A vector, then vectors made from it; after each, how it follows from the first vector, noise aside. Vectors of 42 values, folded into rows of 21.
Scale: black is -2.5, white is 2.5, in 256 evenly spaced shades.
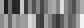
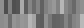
shrunk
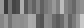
shrunk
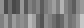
shrunk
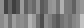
shrunk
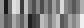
sign-scrambled
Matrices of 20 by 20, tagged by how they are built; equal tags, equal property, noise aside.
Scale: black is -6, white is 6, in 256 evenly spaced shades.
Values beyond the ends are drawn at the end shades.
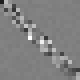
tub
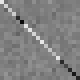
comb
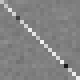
comb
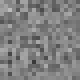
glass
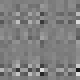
glass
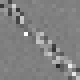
tub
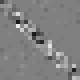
tub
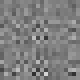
glass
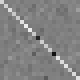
comb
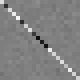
comb
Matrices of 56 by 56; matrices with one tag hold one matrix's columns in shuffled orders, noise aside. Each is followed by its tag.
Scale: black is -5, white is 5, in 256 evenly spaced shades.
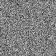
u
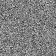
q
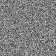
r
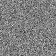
r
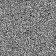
u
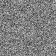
q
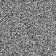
u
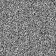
u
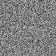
q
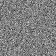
r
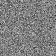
q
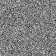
q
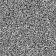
q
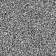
u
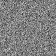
u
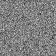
u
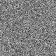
r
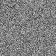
q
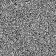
u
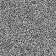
r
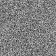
r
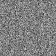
u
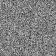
u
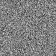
u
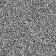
r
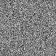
u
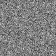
u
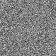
q
